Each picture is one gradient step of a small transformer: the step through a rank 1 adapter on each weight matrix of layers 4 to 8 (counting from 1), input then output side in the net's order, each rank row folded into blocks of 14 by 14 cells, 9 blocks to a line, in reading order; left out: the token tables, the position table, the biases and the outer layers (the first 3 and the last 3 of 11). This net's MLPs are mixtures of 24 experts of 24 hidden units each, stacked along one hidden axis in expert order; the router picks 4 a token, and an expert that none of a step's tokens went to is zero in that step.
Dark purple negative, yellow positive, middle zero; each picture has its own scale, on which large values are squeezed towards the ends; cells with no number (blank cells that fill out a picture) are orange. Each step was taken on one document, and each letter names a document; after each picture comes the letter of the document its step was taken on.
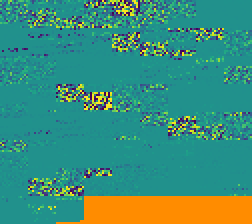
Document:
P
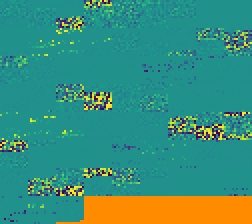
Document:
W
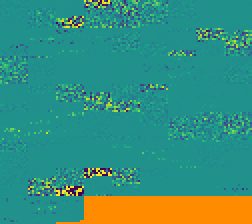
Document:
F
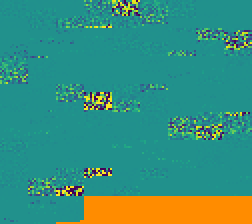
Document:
F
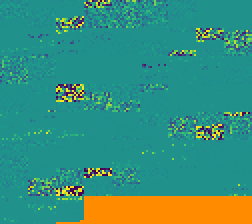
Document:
P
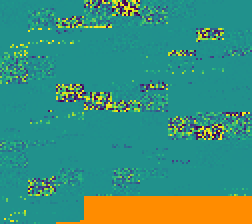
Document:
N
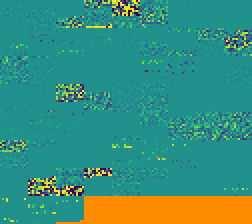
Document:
F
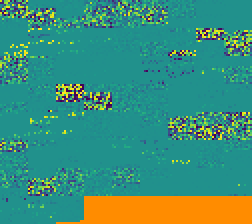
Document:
N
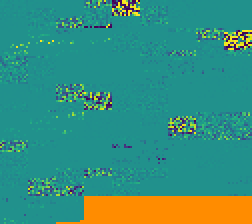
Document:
N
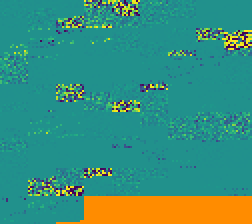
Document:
F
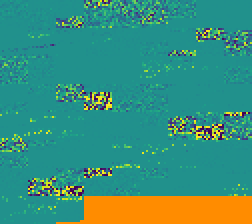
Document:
W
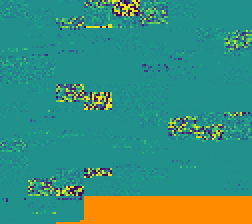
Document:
P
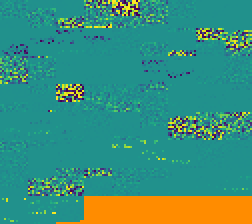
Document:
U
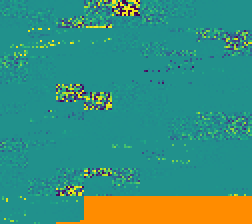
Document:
N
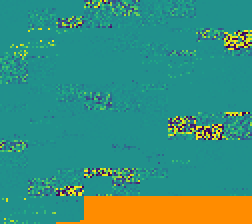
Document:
N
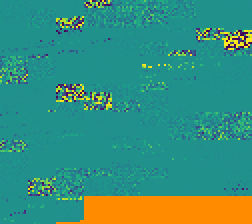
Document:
W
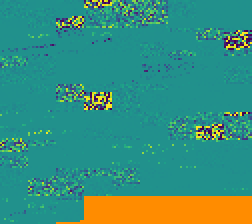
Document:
P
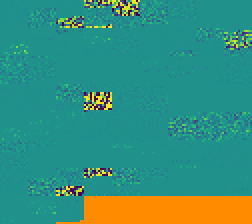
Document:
F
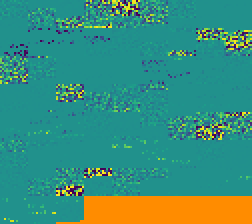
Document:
U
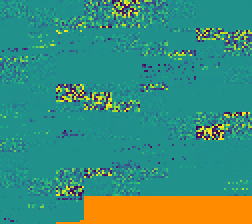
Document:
W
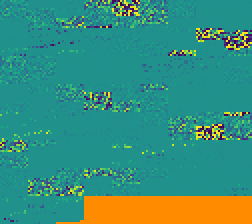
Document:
W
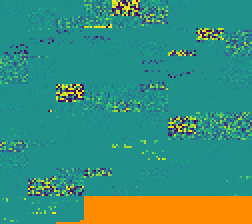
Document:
U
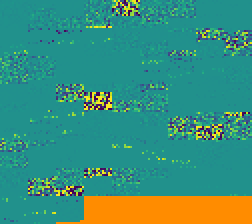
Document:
N
